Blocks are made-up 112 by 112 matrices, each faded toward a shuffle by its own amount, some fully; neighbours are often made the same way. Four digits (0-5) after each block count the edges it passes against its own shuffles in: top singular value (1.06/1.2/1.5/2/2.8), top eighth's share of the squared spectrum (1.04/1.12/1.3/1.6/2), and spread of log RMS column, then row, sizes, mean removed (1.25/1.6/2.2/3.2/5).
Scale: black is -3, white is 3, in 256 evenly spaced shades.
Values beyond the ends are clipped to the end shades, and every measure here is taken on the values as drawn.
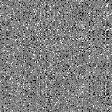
4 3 2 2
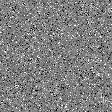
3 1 0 0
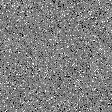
1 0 0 0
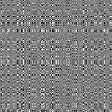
5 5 4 4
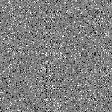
4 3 2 1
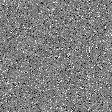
2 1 0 0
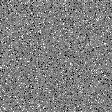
2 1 0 0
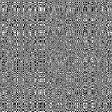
5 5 4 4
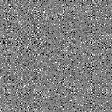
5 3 3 2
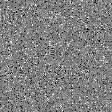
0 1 2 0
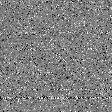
2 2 0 2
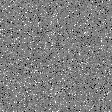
0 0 0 0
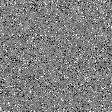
0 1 0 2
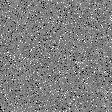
0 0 0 0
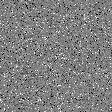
0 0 0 0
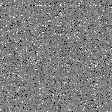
1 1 0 1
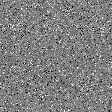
0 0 0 0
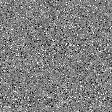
1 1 0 2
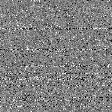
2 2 0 3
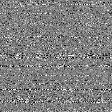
2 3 0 4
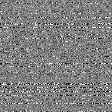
2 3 0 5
